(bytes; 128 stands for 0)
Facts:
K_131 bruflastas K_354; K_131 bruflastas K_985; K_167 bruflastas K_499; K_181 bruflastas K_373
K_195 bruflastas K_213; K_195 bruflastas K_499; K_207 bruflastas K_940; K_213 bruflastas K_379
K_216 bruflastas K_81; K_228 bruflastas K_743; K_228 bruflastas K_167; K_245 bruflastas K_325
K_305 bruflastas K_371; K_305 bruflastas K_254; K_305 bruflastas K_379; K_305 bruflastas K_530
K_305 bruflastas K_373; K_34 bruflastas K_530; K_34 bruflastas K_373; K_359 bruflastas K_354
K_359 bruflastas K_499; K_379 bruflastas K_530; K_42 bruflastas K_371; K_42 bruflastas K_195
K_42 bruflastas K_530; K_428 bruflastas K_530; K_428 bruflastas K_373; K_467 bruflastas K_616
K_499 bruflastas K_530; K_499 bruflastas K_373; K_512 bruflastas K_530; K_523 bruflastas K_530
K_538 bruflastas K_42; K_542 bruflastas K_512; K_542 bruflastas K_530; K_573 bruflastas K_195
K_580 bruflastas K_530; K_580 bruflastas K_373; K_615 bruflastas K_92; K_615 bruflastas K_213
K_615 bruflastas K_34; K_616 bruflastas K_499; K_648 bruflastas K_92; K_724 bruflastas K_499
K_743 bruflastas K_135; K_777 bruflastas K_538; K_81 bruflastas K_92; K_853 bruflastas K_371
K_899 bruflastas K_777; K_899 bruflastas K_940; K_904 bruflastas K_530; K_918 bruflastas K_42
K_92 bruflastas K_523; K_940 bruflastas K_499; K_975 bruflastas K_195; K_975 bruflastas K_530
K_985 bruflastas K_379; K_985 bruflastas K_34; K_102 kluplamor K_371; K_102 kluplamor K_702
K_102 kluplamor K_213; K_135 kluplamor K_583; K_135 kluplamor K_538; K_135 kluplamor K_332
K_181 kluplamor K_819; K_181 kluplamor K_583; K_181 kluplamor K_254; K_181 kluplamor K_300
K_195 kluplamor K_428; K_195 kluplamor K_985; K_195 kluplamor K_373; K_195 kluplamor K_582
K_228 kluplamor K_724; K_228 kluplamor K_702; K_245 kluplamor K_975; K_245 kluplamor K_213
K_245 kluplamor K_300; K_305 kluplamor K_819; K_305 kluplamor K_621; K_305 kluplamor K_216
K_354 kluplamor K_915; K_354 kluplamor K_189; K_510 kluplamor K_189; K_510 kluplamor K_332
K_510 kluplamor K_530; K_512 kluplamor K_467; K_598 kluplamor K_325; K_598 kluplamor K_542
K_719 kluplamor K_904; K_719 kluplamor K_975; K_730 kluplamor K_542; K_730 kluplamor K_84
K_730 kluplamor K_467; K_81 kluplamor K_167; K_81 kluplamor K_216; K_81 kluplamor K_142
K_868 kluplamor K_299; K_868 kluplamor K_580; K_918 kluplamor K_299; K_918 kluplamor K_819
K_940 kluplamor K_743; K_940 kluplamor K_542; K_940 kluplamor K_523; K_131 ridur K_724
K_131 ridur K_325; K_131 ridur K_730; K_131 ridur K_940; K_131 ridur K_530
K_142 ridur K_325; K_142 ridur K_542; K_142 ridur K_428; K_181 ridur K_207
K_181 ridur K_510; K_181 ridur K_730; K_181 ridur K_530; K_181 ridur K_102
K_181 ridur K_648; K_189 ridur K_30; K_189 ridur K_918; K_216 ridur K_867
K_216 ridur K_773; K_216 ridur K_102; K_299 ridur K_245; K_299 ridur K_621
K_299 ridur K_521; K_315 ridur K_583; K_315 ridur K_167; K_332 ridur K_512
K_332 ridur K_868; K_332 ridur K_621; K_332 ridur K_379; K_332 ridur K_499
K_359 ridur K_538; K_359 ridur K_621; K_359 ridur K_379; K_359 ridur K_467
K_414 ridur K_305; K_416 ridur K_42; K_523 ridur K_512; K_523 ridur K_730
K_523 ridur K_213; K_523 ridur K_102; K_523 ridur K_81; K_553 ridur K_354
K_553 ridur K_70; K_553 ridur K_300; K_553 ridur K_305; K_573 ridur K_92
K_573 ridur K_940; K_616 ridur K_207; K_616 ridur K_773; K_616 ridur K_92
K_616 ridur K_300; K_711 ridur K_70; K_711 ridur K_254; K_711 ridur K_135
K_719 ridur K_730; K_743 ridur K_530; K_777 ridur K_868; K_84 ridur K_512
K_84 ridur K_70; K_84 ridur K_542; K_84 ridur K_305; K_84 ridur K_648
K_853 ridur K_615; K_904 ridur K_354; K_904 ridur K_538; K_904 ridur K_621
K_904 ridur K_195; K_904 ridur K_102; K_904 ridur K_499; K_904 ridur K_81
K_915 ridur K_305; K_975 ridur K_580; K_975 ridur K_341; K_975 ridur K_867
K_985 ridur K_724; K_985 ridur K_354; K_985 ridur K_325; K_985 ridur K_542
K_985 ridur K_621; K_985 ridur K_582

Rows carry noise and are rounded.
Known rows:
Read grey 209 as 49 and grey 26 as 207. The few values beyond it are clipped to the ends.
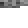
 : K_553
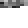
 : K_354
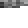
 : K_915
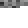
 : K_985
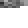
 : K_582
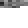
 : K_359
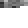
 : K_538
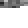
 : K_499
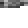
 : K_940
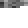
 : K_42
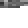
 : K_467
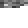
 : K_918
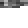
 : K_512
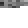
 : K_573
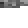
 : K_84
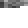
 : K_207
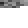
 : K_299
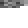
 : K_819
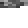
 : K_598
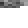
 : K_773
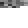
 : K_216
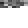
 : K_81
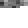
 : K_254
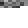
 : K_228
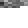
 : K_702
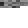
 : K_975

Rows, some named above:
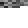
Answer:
K_245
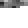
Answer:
K_371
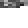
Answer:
K_730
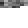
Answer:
K_195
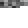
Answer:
K_523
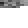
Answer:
K_299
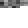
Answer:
K_34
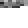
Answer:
K_135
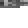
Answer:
K_542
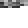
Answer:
K_510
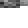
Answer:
K_325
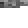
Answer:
K_84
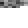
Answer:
K_92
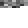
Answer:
K_181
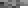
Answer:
K_142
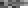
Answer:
K_615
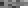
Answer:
K_573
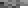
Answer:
K_142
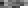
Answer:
K_195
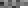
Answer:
K_985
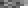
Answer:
K_819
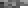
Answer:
K_84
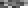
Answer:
K_81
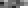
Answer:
K_373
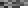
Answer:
K_245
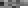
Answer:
K_904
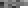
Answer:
K_853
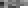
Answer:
K_777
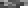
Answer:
K_598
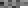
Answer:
K_985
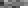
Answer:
K_724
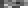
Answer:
K_305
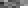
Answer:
K_621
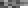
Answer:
K_648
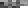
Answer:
K_189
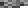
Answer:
K_719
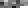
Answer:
K_530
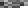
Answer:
K_102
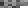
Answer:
K_131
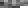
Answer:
K_743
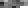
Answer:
K_371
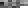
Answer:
K_332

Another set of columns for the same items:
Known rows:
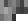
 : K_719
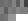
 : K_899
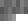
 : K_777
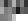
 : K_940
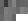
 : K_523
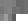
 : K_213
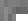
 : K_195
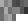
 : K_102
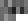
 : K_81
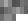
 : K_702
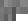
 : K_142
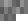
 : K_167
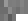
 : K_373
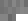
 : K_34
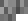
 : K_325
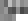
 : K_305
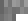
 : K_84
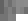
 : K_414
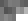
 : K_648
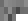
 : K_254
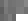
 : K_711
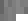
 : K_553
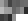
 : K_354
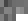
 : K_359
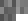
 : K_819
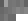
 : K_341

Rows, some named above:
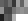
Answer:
K_868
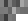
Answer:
K_743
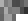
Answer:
K_102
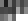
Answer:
K_216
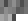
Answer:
K_975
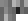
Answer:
K_730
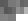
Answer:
K_648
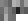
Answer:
K_730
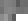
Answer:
K_213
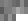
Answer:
K_724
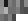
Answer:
K_181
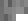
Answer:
K_915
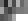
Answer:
K_918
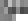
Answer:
K_305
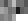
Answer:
K_598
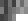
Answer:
K_299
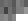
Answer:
K_92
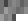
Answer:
K_904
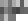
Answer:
K_512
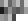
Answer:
K_467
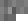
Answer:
K_985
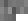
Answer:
K_985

